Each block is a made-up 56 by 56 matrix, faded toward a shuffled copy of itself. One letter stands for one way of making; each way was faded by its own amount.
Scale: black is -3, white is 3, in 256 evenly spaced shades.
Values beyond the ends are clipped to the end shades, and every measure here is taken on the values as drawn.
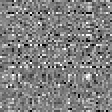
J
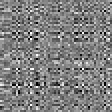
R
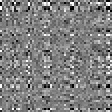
R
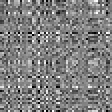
R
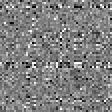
J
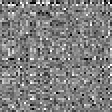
J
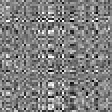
R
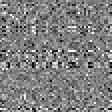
J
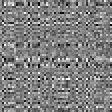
R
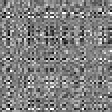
R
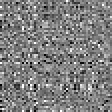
J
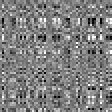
R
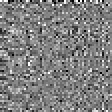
J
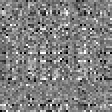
J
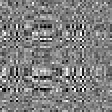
R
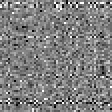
J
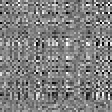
R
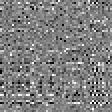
J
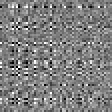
R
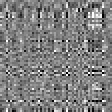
R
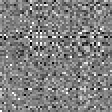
J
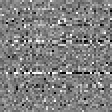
J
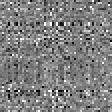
J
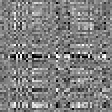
R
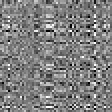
R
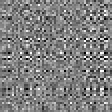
R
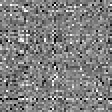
J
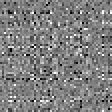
J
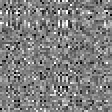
J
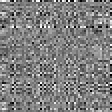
R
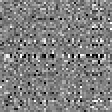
J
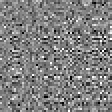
J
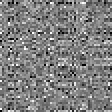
J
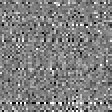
J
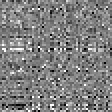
J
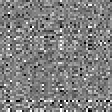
J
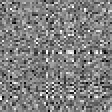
J
